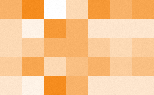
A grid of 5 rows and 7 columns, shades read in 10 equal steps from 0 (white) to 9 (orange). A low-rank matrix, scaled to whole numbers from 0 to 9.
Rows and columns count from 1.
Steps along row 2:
down up down down same same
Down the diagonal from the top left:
6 1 6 5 2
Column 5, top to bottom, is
8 2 4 6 2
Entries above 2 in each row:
6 3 7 7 2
